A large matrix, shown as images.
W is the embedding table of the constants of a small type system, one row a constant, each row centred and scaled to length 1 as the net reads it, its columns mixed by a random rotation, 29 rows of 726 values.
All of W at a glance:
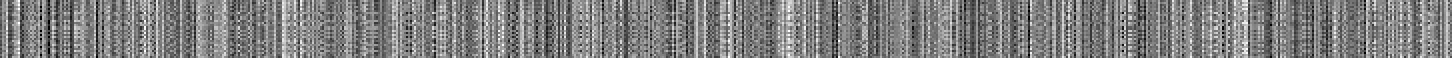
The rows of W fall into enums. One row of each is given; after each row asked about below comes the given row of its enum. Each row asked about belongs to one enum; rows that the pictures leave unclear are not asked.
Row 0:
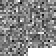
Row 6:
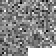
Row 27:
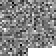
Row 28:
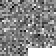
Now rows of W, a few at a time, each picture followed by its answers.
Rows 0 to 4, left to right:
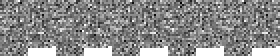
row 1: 28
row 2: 0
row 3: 27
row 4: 0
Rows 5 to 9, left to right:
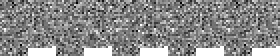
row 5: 27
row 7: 28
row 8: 27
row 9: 27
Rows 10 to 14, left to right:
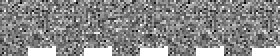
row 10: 6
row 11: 0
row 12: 28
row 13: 6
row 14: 6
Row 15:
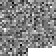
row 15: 27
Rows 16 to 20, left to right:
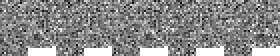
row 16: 6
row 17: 27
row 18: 6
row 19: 27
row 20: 28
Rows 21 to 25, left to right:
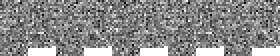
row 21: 0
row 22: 6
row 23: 27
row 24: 0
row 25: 6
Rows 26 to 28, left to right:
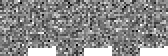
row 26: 0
